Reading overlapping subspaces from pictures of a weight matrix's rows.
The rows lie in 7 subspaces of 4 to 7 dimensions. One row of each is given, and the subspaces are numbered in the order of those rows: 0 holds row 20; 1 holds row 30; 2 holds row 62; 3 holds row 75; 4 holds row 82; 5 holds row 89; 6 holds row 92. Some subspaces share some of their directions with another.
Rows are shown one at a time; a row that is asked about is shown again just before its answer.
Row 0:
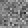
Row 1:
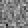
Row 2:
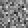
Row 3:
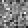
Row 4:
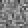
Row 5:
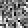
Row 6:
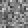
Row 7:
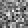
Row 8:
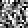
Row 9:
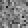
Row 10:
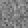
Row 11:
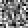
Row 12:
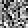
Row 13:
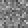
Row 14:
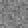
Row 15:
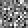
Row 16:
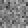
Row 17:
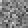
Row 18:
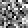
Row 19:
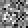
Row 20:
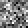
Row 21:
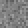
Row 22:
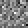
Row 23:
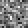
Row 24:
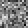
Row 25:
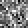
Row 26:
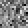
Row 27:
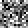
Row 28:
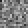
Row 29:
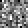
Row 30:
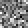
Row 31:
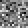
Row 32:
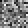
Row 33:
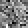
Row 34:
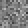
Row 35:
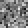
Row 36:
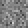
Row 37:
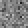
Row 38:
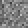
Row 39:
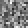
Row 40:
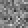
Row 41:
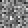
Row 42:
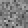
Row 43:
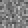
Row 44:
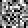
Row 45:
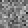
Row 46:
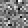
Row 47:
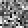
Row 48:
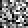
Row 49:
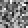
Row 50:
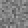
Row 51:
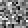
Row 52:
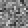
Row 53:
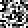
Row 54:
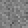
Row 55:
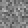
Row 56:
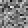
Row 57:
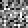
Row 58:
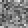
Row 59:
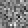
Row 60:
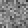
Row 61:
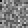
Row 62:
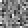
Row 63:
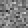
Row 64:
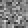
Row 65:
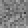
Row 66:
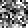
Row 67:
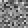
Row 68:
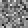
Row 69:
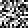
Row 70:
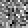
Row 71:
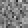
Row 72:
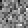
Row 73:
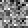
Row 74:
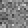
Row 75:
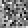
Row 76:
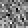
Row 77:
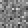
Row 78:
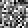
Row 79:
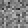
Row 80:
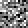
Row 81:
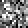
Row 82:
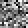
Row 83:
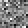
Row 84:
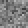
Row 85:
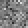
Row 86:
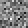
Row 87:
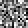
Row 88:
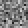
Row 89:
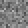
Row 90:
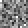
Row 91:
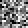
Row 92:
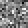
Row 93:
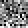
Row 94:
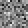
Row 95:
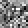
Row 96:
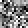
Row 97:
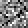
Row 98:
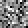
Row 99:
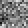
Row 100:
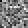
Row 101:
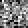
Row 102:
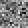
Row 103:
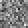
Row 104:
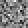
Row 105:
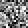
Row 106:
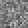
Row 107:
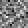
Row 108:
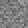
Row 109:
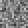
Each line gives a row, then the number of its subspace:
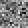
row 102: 6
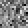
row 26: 5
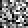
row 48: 5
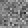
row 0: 6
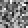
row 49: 0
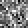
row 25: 4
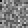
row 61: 1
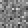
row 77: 5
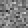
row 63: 6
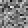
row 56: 4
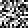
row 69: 3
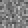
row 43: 0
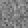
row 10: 2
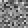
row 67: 4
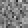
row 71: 4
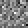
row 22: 3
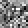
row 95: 5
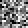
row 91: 1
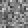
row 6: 4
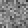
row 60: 3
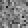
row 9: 5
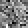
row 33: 5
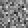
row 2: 1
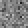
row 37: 1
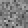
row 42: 2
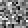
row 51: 0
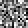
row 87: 0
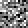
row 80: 1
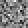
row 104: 1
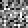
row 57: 5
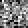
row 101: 0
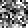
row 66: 3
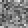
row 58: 3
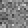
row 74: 3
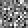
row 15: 0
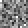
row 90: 6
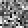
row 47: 2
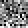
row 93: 6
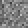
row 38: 3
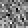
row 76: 6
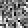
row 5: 2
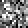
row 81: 6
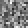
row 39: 0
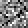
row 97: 1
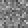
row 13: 5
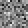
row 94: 4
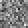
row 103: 6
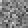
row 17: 2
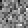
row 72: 2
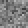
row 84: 6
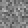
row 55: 1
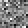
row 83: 4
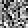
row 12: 5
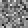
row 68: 1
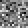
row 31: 6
